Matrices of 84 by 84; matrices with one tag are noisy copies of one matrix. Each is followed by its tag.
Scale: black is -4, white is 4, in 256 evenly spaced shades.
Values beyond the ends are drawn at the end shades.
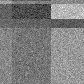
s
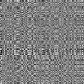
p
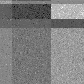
s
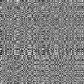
p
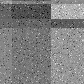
s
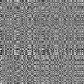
p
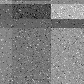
s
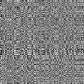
p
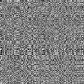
p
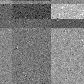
s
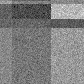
s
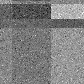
s
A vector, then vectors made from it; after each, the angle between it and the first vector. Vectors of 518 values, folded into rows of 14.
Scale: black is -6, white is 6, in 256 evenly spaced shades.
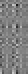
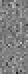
partly aligned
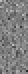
partly opposed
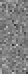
partly aligned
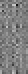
nearly parallel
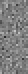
partly aligned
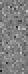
orthogonal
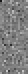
orthogonal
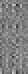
nearly parallel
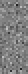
partly aligned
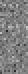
partly opposed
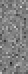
partly aligned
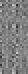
nearly parallel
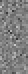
partly opposed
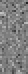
partly opposed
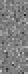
orthogonal
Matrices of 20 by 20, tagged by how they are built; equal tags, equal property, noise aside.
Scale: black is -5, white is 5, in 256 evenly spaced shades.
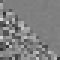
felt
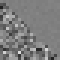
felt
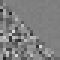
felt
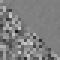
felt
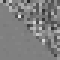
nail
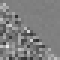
felt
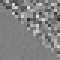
nail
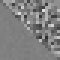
nail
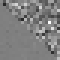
nail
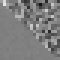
nail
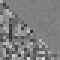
felt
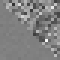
nail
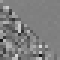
felt
